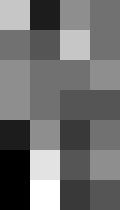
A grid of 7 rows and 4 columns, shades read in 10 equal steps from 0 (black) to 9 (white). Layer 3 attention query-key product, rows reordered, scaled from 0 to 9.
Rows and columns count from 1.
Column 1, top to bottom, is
7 4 5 5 1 0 0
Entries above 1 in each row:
3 4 4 4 3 3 3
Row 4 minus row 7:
5 -5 1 0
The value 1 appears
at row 1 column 2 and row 5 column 1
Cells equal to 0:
2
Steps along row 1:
down up down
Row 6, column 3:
3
